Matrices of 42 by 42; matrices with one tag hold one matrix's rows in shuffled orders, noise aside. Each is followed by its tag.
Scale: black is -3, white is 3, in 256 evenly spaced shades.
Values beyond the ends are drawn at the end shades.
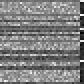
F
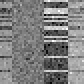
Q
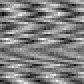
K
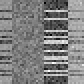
Q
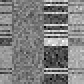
Q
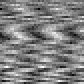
K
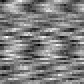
K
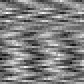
K
